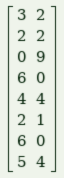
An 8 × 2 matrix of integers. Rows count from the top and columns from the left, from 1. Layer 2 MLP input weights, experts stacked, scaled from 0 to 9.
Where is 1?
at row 6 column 2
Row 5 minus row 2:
2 2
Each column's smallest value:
0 0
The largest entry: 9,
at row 3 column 2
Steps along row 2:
same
